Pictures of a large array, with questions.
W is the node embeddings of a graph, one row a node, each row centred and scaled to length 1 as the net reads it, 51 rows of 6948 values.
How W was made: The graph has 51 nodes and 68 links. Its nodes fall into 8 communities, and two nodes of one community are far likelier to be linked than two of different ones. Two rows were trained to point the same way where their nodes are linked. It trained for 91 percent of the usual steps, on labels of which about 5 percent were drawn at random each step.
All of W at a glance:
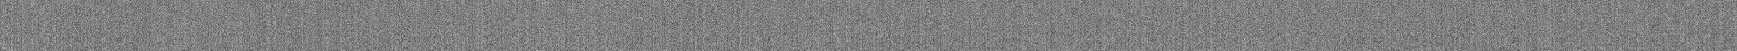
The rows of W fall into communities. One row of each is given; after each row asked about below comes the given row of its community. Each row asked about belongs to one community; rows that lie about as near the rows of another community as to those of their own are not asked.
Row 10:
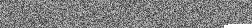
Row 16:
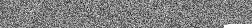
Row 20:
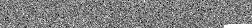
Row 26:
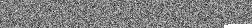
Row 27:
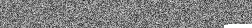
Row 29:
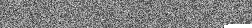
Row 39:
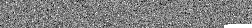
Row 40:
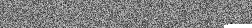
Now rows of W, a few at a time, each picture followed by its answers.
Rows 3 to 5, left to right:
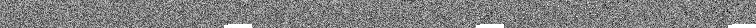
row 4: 20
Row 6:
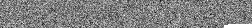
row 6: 29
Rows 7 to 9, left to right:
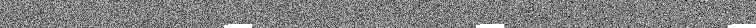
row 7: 40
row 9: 39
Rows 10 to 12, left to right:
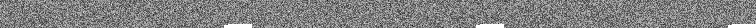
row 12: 39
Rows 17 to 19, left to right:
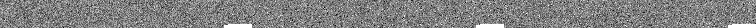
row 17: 20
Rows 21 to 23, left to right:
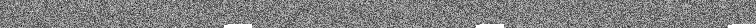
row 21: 16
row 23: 10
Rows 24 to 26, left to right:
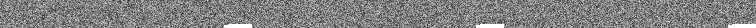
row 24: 29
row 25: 40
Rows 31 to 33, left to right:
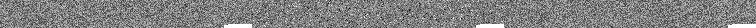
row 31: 26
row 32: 27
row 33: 40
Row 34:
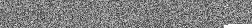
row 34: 40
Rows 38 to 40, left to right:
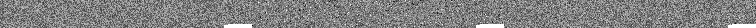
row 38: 16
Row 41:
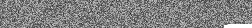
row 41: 16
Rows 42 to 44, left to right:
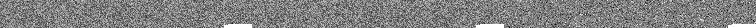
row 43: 20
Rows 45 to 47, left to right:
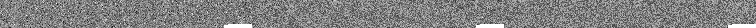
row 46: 16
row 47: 29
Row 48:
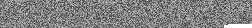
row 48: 29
